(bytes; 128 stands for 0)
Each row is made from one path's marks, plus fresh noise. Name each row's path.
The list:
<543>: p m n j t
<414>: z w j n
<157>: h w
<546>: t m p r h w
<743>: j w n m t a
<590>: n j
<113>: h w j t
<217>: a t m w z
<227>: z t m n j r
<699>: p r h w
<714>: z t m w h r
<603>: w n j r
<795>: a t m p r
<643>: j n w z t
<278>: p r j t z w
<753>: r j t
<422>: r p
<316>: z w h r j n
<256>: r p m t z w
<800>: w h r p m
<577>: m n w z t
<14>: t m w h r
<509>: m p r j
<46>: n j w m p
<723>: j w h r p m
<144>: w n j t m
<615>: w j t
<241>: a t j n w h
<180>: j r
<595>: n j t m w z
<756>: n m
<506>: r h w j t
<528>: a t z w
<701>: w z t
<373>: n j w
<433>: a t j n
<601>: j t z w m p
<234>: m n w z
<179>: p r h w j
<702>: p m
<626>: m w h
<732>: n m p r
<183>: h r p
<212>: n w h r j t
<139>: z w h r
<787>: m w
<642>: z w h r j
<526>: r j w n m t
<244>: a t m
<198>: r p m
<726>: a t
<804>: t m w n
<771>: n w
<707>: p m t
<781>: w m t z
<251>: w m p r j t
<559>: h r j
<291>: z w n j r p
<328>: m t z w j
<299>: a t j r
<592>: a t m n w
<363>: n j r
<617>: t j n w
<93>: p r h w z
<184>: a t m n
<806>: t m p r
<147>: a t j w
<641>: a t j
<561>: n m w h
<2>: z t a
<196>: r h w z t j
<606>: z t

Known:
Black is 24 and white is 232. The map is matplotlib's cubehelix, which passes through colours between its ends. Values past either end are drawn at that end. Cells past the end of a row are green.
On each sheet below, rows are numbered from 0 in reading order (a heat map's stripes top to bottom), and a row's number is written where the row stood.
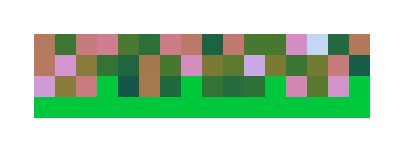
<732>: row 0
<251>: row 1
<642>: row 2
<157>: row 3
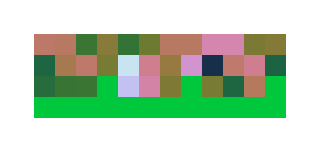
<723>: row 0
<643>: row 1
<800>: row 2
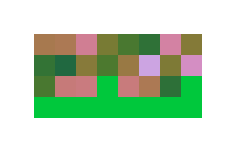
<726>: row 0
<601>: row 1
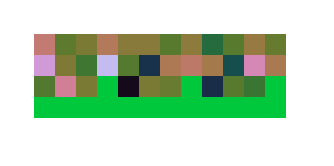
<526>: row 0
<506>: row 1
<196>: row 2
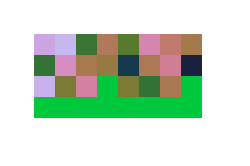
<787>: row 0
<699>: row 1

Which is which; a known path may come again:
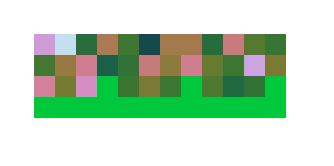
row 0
<157>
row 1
<509>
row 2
<642>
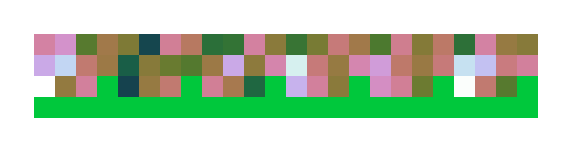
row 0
<234>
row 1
<806>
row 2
<601>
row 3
<643>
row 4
<603>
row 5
<414>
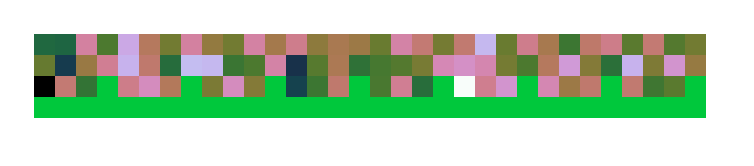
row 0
<299>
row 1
<144>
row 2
<433>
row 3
<546>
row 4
<147>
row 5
<771>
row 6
<732>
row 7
<316>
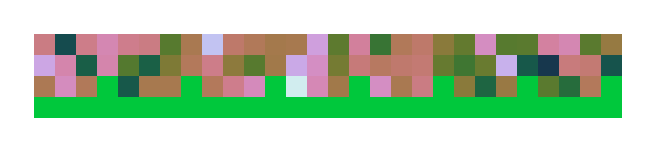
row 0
<543>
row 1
<113>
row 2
<184>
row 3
<373>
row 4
<701>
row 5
<139>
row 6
<800>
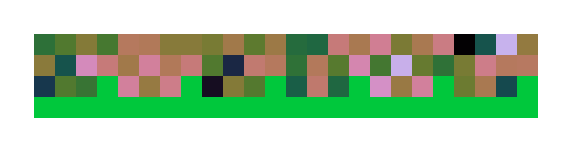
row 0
<196>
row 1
<781>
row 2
<506>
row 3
<251>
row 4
<702>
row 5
<278>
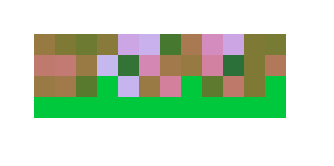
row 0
<328>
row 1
<787>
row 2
<241>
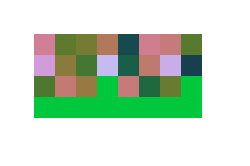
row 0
<526>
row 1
<93>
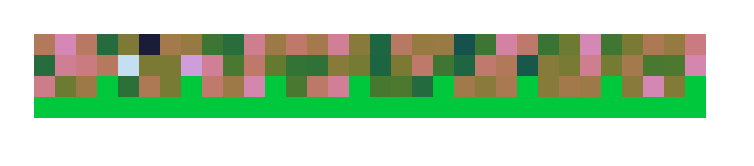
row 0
<217>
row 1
<227>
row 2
<606>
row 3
<726>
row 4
<179>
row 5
<422>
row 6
<2>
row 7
<615>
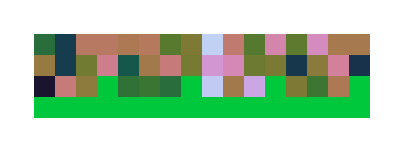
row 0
<753>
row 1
<723>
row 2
<756>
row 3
<699>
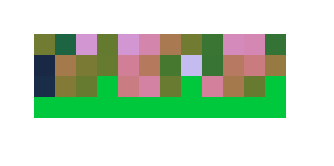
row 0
<795>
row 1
<743>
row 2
<528>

